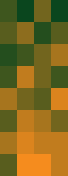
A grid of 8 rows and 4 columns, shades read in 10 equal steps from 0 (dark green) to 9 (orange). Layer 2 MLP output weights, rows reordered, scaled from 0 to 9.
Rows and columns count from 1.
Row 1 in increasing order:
0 0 2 4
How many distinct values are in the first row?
3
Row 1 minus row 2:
-1 -5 3 -3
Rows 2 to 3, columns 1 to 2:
3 5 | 1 2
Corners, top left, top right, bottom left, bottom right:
2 0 3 7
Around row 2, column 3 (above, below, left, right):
4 4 5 3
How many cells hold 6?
4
